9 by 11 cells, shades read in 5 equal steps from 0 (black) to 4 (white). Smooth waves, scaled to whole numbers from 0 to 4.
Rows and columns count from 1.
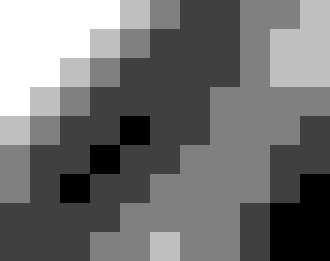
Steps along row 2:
same same down down down same same up up same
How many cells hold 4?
10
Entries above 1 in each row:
9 8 7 7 5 4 5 4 5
